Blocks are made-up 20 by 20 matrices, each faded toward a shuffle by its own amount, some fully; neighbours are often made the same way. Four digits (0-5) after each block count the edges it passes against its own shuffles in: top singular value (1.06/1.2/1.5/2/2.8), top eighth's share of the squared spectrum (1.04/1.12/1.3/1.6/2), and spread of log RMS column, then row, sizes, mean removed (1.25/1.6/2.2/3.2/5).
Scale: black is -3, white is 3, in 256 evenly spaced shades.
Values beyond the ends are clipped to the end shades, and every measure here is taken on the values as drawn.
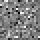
0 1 0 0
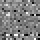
1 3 0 2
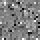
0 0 0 0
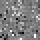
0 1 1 0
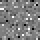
0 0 0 0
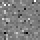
1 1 0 0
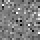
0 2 0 0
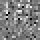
2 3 2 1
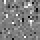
0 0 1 0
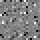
1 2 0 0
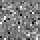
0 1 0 0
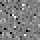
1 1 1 0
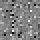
2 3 2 0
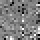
2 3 2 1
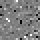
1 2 0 0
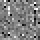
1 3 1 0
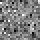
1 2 0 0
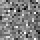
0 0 0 0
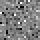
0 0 0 0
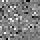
1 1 0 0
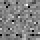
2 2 0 1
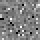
1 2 0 0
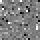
0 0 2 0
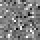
1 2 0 0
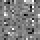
2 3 1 1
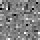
2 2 1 0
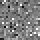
0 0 0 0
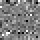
2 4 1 2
